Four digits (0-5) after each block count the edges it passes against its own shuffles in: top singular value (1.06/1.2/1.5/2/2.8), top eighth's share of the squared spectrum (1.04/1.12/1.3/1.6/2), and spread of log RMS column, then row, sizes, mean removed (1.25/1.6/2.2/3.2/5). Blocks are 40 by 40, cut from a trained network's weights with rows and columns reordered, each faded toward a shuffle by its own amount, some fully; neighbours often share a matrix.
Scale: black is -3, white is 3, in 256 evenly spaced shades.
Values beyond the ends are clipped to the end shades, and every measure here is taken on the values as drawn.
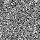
0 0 0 0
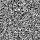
1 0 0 0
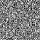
2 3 1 0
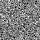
0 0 0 0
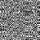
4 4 2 2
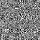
3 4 1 2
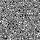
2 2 0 0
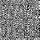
3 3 2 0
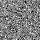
0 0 0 0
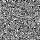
1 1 0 0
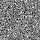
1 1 0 0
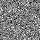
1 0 0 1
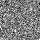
0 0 0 0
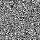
2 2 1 1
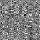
3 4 2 2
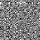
3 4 2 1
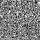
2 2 0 0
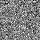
1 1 0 0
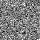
2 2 0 0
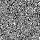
1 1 0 0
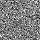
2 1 0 0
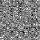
3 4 1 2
